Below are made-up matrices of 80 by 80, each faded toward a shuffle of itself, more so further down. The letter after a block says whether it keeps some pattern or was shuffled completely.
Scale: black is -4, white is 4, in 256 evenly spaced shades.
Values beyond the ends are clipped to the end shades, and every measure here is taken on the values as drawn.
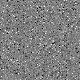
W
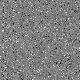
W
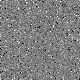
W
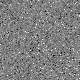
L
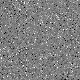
W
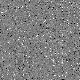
W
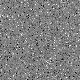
W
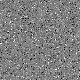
W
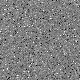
L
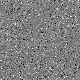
W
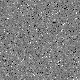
L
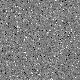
L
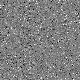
W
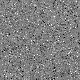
W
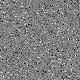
W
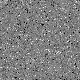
L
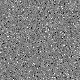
W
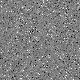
W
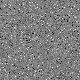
L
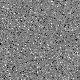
W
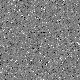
L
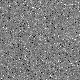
L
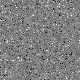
W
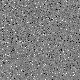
W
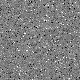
L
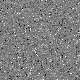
W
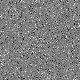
W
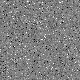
L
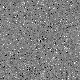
W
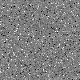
L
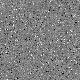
L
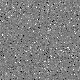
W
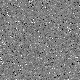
L
